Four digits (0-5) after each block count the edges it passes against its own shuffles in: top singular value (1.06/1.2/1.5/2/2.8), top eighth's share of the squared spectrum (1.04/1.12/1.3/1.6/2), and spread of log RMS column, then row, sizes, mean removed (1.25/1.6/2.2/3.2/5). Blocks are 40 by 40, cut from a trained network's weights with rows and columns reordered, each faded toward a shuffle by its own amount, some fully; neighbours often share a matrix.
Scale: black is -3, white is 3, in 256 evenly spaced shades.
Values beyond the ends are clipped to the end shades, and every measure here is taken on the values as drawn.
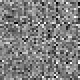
3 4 2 2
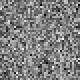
0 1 0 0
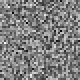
0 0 0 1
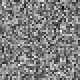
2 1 0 0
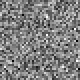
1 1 0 0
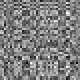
4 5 3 2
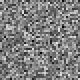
3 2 1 0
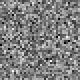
2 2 0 0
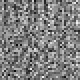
3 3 1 0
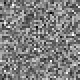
0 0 0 0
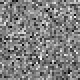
0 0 0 0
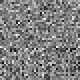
3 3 0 1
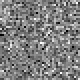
0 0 0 0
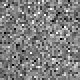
0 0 0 0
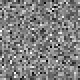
2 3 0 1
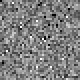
1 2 0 0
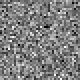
2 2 0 0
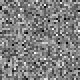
2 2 0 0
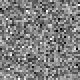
1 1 0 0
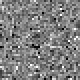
3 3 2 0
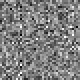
3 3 1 0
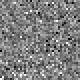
1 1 0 0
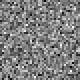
1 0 0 0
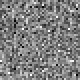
0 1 0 0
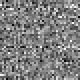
3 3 0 1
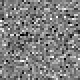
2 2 0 1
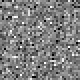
1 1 0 0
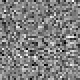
3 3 0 2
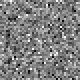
1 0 0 0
